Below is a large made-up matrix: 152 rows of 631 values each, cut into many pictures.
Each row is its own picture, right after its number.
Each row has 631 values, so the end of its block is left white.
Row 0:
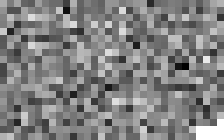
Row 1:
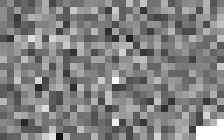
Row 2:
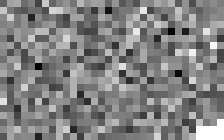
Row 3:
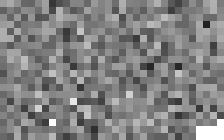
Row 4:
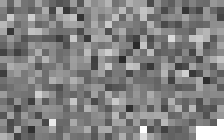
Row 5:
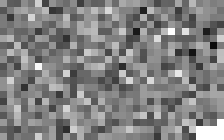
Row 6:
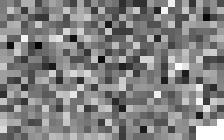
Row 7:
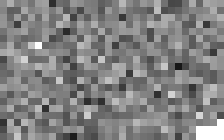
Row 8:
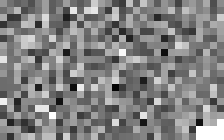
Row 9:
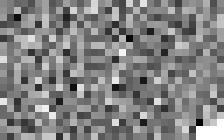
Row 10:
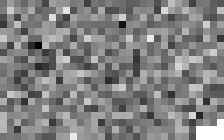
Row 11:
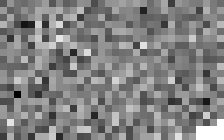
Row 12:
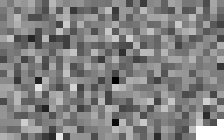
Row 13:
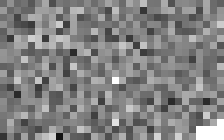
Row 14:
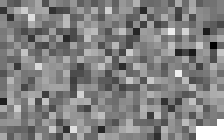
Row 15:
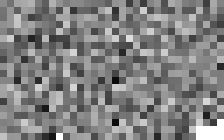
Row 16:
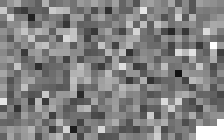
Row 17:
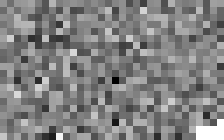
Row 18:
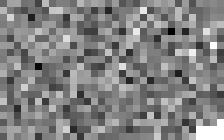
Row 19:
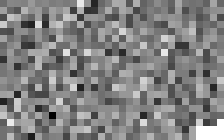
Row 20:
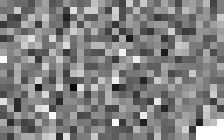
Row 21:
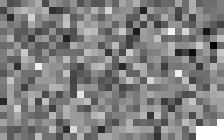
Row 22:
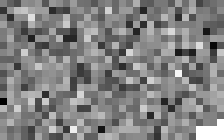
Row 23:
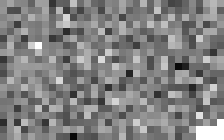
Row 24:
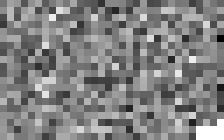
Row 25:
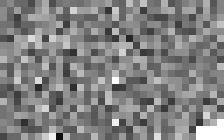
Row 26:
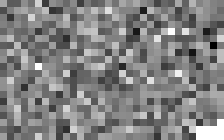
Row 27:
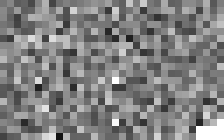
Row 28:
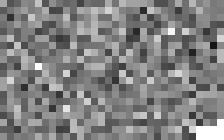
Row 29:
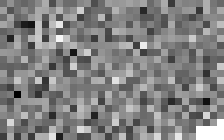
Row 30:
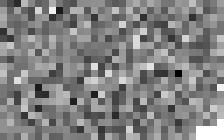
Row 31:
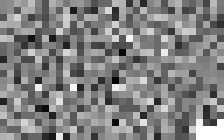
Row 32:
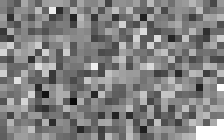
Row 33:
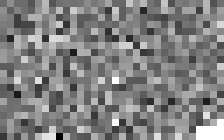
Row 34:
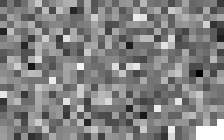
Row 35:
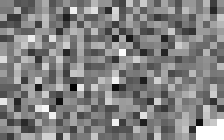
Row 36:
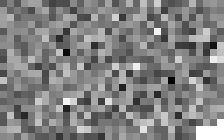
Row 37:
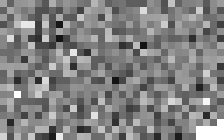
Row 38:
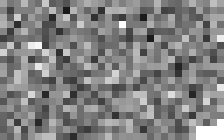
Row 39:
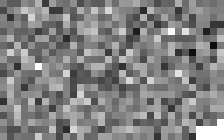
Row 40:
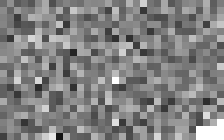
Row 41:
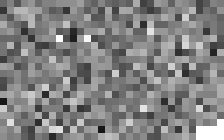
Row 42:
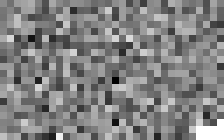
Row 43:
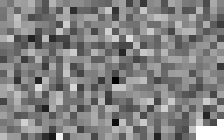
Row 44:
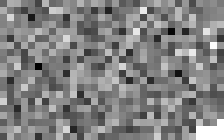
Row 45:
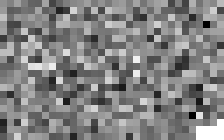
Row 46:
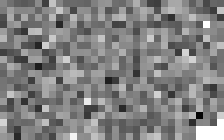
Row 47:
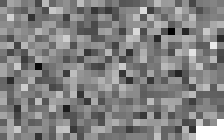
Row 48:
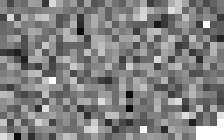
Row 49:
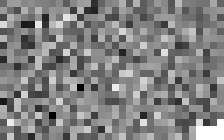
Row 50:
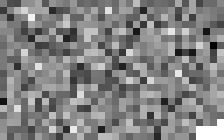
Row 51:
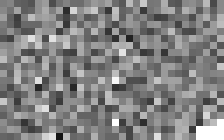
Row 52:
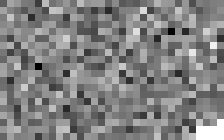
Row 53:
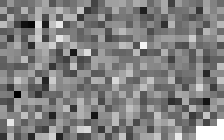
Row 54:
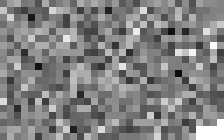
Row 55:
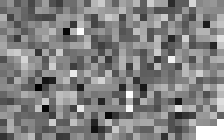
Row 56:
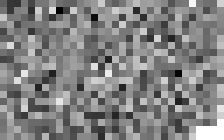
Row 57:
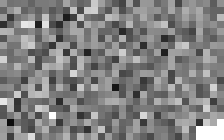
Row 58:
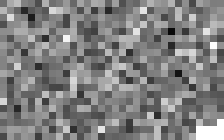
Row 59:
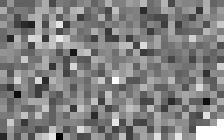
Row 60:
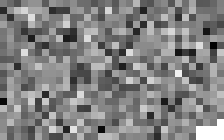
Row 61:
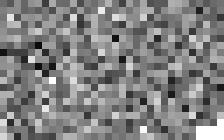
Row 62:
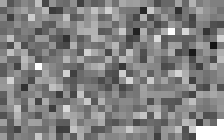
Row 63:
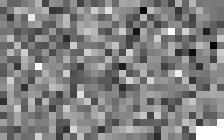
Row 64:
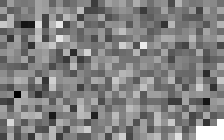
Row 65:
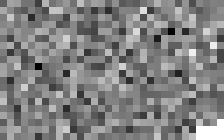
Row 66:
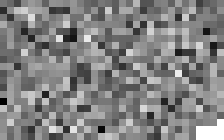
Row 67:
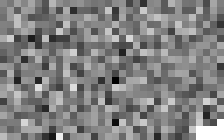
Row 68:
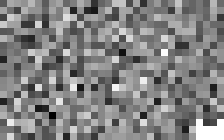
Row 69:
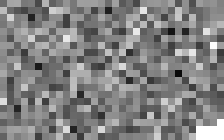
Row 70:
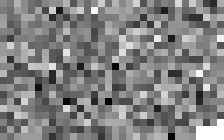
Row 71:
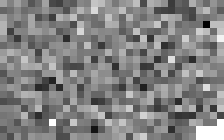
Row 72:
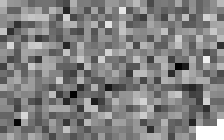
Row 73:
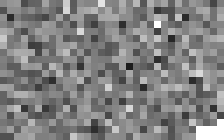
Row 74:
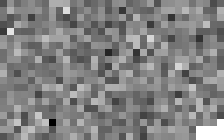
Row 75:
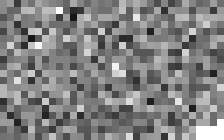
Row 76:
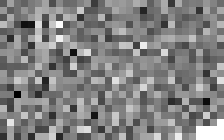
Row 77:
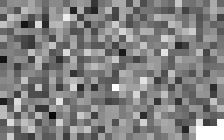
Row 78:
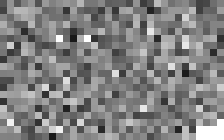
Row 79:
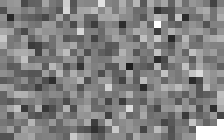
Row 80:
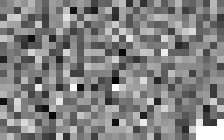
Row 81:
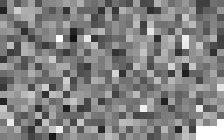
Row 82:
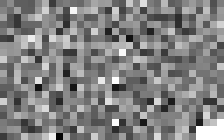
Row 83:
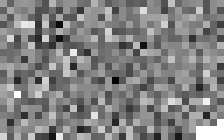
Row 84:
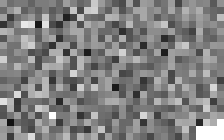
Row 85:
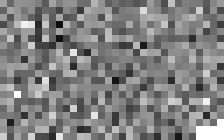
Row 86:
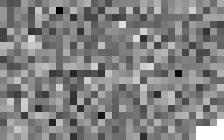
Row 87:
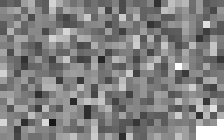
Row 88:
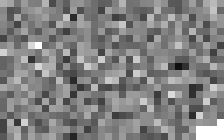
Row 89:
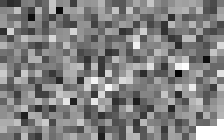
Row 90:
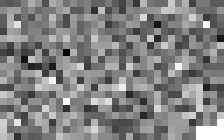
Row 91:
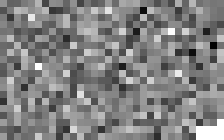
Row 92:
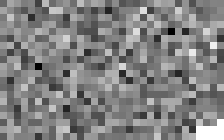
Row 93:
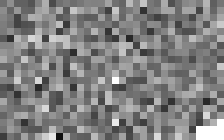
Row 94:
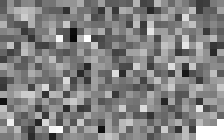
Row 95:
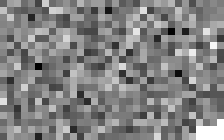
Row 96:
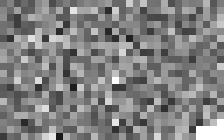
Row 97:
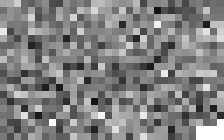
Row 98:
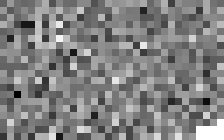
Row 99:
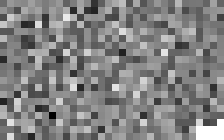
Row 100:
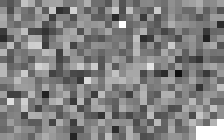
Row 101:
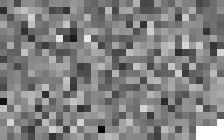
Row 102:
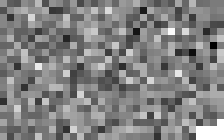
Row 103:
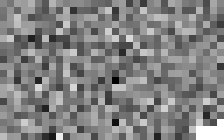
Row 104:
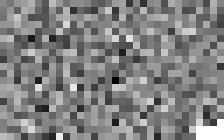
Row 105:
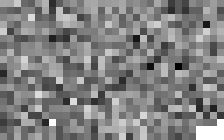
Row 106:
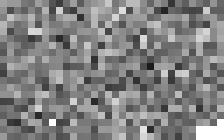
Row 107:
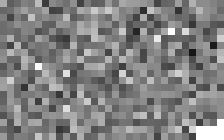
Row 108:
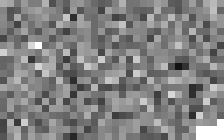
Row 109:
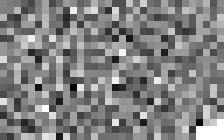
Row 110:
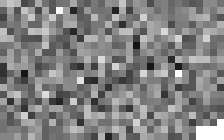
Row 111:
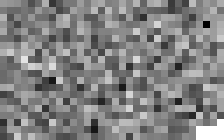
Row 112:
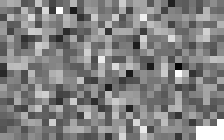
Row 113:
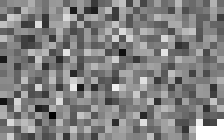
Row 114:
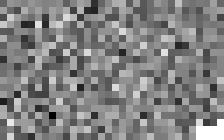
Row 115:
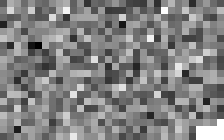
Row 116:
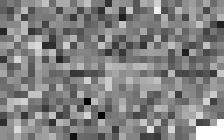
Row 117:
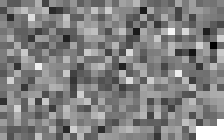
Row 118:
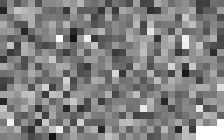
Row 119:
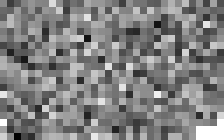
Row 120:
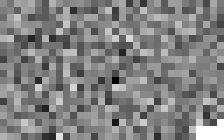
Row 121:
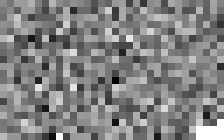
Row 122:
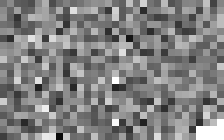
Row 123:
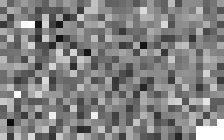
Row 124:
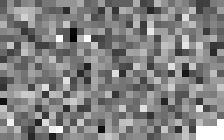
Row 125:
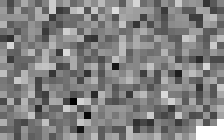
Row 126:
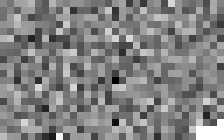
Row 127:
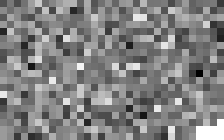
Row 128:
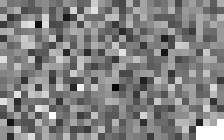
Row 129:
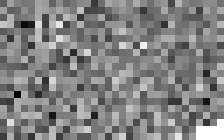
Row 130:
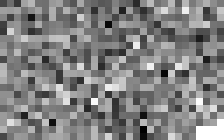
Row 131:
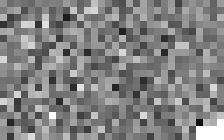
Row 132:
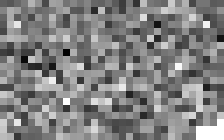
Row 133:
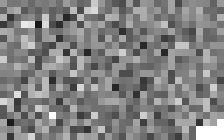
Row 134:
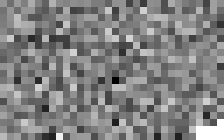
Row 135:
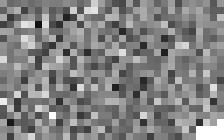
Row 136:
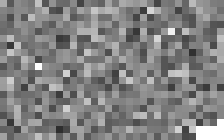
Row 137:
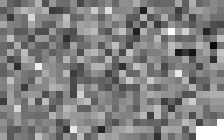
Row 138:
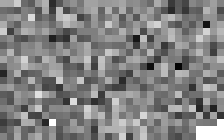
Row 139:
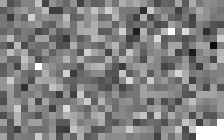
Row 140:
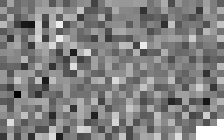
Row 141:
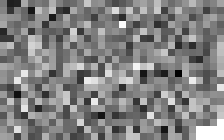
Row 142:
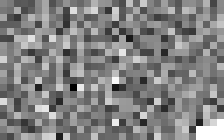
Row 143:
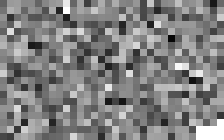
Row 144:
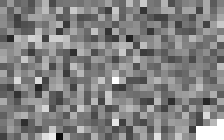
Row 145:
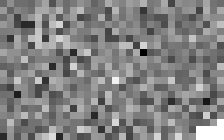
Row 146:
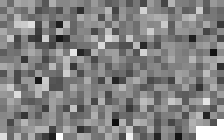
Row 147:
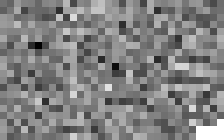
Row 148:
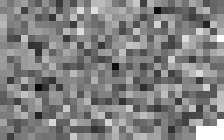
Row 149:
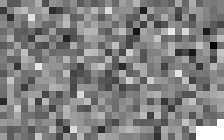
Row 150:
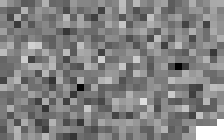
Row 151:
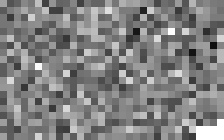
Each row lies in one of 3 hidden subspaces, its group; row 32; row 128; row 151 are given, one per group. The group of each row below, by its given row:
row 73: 32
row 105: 32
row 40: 128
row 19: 128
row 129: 128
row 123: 128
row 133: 128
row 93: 128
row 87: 32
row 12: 128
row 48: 32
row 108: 32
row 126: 128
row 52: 151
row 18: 151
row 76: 128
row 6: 32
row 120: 128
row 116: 32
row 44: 151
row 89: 32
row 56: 32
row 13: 128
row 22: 151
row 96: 128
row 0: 32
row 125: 32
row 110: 32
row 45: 32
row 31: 128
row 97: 32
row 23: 32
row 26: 151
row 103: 128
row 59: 128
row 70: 32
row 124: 151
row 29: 128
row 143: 32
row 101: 151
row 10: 32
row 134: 128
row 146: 128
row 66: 151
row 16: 151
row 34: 32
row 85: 128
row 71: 32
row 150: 32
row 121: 128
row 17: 128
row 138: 32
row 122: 128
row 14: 151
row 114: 128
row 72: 32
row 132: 32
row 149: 151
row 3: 32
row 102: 151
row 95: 151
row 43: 128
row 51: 128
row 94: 151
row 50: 151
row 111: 32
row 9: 128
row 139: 151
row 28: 151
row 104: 128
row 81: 151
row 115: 32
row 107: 151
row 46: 32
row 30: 32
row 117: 151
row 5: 151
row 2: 151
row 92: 151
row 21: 151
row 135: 128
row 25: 128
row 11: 128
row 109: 128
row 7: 32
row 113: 128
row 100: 32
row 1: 128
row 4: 32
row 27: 128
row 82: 128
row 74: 32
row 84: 128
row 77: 128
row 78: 151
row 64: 128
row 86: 32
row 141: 32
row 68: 128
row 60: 151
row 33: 128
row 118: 151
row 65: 151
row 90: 32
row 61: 32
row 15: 128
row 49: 128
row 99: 128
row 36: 32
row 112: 32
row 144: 128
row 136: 151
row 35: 128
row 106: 32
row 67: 128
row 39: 151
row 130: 32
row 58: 151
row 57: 128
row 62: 151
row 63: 151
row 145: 128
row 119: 32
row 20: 128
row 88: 32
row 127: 32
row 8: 128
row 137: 151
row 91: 151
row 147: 32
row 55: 32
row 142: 128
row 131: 128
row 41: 151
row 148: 32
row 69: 151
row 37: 128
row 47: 151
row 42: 128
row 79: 32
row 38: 32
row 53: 128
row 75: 32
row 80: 128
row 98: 128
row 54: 151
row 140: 128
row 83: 128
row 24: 32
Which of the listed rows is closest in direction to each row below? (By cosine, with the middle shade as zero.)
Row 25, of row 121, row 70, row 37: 70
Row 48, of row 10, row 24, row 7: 24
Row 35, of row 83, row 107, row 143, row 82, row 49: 82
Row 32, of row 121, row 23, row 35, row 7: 7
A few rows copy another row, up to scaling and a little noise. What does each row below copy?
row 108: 88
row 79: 73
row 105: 138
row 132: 90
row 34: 127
